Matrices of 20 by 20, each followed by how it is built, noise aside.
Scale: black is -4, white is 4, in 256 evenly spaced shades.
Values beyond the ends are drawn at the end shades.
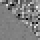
upper triangular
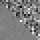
upper triangular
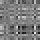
low rank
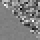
upper triangular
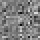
low rank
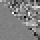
upper triangular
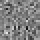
low rank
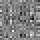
low rank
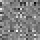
low rank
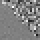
upper triangular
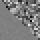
upper triangular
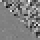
upper triangular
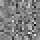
low rank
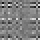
low rank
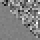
upper triangular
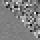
upper triangular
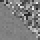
upper triangular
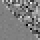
upper triangular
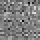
low rank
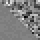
upper triangular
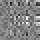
low rank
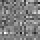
low rank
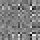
low rank
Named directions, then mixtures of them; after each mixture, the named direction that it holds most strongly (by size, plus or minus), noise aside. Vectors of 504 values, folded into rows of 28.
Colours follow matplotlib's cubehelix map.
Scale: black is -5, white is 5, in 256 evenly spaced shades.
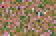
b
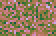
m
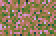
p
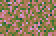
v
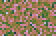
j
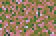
b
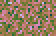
v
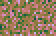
p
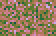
m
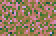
b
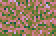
m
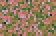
v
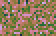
p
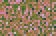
j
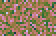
j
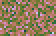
b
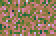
p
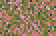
v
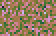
b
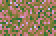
v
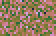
b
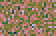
j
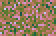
m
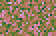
v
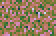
b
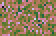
b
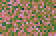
v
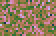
v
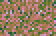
b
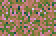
b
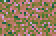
j
